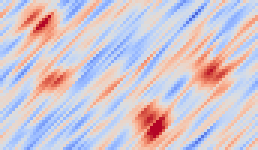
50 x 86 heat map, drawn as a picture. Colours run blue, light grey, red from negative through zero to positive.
The ninth with the lowest average is the bottom left. The halves do not mirror each other. No single row or column stands out from its neighbours. Streaks slant up to the right. No seam splits the table. There is no overall slope. There are four bumps.
